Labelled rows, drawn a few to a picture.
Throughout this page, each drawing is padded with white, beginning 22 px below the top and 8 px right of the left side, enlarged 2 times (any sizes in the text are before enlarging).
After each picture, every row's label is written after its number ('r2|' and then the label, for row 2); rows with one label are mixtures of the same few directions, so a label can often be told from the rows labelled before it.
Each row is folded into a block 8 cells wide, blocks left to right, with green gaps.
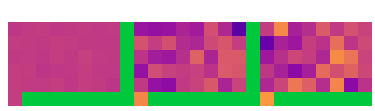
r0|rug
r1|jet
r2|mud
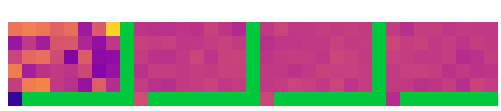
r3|jet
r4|jet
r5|mud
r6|mud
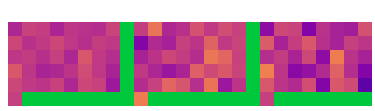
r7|rug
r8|mud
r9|rug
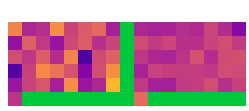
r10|rug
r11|jet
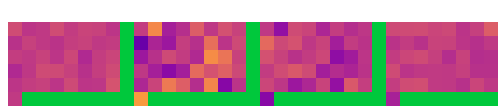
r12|rug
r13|mud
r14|mud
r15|jet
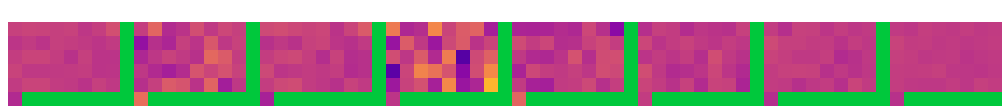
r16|jet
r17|mud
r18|jet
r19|rug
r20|jet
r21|rug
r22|mud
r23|mud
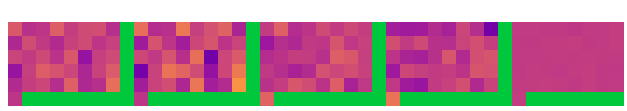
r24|rug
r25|rug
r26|mud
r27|jet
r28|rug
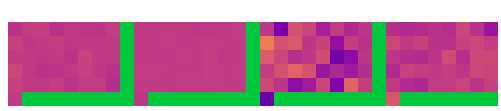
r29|rug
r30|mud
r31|mud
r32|jet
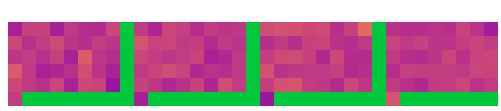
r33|rug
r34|mud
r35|jet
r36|jet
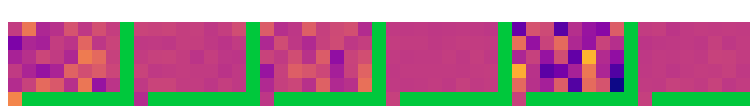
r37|mud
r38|jet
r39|rug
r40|jet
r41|rug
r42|mud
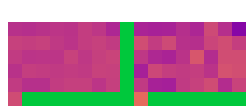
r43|jet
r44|jet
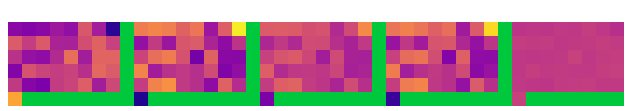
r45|jet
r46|jet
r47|jet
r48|jet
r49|jet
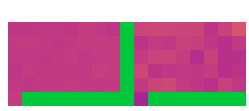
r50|jet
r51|jet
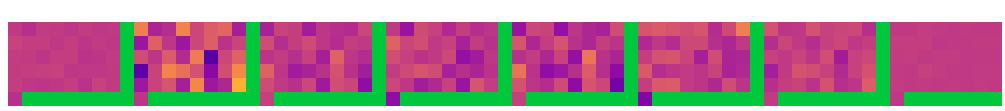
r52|mud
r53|rug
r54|rug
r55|mud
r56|rug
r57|jet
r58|rug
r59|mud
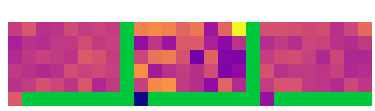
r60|mud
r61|jet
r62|jet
